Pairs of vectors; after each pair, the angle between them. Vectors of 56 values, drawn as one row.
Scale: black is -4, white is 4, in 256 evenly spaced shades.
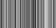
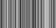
nearly parallel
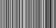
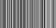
nearly opposite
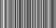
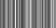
partly opposed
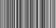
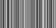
orthogonal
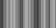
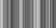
nearly opposite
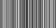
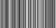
partly opposed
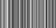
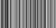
nearly opposite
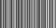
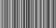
partly opposed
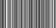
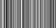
nearly opposite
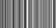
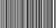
partly opposed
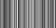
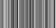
nearly opposite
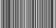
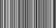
nearly opposite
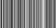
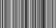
nearly opposite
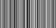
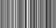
nearly opposite
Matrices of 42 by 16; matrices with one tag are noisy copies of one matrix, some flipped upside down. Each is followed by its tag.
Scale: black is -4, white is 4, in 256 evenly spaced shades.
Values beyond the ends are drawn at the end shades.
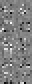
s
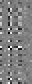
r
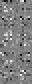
s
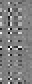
r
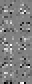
s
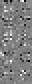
s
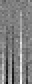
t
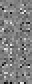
s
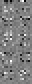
s
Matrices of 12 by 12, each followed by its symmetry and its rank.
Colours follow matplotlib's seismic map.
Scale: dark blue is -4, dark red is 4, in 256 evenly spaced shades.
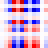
neither, rank one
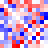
antisymmetric, full rank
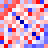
symmetric, full rank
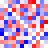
antisymmetric, full rank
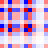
symmetric, rank one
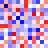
symmetric, full rank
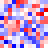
neither, full rank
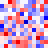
neither, full rank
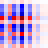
neither, rank one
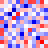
symmetric, full rank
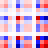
symmetric, rank one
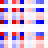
neither, rank one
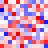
neither, full rank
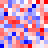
neither, full rank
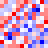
symmetric, full rank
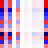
neither, rank one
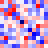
symmetric, full rank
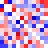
antisymmetric, full rank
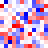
antisymmetric, full rank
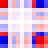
symmetric, rank one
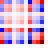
symmetric, rank one
